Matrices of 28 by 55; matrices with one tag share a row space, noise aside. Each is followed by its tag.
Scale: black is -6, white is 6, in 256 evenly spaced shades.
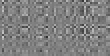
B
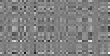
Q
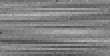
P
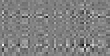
B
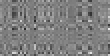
Q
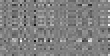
Q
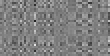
Q
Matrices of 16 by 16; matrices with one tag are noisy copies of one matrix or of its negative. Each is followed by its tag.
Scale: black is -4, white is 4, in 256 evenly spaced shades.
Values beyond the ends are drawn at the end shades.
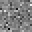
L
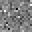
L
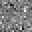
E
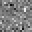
E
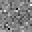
L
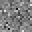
L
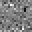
E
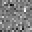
E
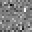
E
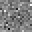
L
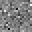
L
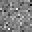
L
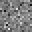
L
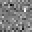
E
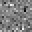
E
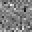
E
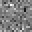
E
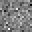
L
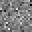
L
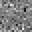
E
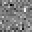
E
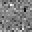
E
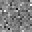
L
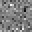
E
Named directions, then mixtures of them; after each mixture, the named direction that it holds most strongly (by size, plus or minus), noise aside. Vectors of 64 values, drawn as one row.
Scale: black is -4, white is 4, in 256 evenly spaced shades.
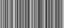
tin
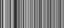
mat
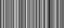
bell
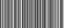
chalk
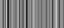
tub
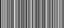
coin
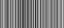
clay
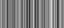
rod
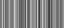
bell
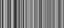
mat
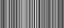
clay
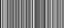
coin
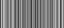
clay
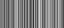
tin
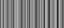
bell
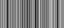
rod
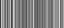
chalk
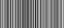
clay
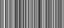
tin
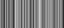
tin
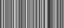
bell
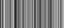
mat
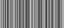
tin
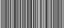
coin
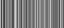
chalk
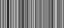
tub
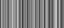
bell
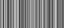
bell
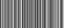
chalk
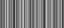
tin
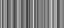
rod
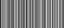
coin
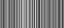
clay
